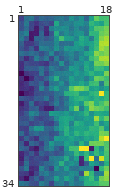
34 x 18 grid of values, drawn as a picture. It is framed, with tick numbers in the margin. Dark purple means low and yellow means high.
Odd patch: rougher, in the bottom right. Roughest part: bottom right. Stripes: none. Histogram: bell-shaped. Odd rows or columns: none. Slope: up to the right.
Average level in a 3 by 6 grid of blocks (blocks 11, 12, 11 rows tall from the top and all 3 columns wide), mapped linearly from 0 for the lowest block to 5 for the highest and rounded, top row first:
1 1 2 2 3 5 | 0 1 2 3 4 4 | 0 1 2 3 3 4
